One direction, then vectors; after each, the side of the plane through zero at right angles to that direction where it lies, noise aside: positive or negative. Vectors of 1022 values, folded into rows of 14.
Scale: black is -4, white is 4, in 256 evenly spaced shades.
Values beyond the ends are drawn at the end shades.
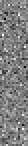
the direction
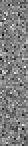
negative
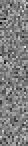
positive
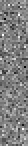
positive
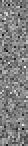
negative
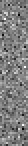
negative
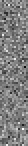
positive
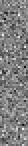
positive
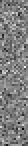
negative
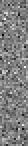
negative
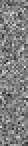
negative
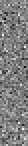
positive
